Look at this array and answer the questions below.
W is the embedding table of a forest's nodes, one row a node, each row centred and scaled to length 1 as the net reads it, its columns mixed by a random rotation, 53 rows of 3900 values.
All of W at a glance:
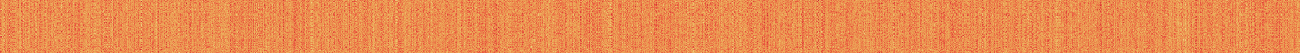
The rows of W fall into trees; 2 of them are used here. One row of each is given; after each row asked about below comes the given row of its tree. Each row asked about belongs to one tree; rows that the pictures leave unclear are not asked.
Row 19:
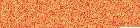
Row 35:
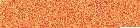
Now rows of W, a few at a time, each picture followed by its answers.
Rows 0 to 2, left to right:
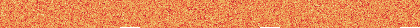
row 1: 35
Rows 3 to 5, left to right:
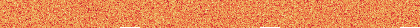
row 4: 19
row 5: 19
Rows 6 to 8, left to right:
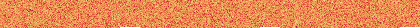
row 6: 35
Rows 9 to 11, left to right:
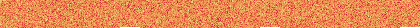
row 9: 35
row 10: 19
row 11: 19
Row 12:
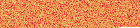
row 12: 19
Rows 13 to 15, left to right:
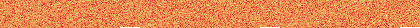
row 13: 35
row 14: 35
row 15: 35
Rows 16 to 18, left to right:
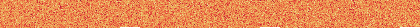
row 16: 19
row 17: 19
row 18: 35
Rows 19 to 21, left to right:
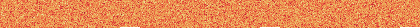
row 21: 35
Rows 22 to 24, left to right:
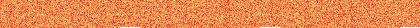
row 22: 19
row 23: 19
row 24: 19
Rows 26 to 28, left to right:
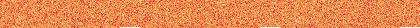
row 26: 19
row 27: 35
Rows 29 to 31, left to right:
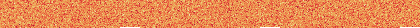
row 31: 35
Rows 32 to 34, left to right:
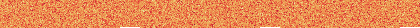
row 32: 35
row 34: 19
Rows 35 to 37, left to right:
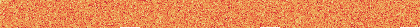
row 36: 19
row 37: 19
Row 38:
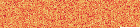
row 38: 35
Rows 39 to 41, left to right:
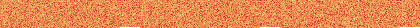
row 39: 19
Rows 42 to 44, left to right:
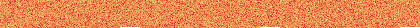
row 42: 35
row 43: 19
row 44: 35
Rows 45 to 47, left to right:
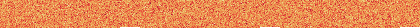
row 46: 35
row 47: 35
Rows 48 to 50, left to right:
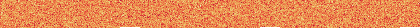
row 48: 19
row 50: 19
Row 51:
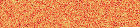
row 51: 19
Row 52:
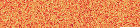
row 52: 19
